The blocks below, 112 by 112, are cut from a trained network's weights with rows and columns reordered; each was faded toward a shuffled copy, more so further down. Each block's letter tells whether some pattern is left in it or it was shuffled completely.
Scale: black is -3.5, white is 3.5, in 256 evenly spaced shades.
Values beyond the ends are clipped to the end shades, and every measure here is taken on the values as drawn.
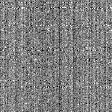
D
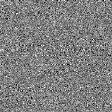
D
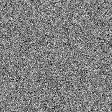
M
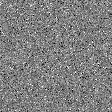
M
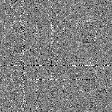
D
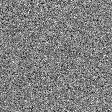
M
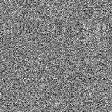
D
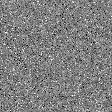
M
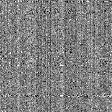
D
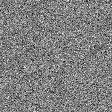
M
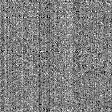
D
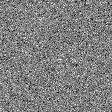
M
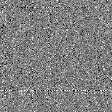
D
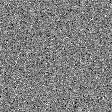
M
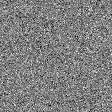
M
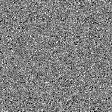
D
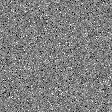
M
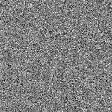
D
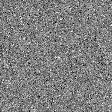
M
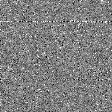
D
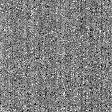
D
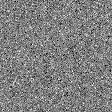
M
